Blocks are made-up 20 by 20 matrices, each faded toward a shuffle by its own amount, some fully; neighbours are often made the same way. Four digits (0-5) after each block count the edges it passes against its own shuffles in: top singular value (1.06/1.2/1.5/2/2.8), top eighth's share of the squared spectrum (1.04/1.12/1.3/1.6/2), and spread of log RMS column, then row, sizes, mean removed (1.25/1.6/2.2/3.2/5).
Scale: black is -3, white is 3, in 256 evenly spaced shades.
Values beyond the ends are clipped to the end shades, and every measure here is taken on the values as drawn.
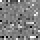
2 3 0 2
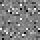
0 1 0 1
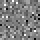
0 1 0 0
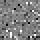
1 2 0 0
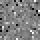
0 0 0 0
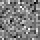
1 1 0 0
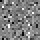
0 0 0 0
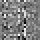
2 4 2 0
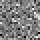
1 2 1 0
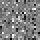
2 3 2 0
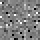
1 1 0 0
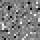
0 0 0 0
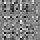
3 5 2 2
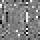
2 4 1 0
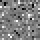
0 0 0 0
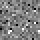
0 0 0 0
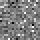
0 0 0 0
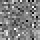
2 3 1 0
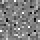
0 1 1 0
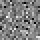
2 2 0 0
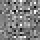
3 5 2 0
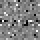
2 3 0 1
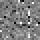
2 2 0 0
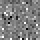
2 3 0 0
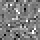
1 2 0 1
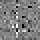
3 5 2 1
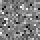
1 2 0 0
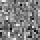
1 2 0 0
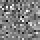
0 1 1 0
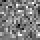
1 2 0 0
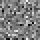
1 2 0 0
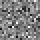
2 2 0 1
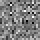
2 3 1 0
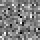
1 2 0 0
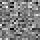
3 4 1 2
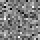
1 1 1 0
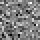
2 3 0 0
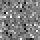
0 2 0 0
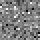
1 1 0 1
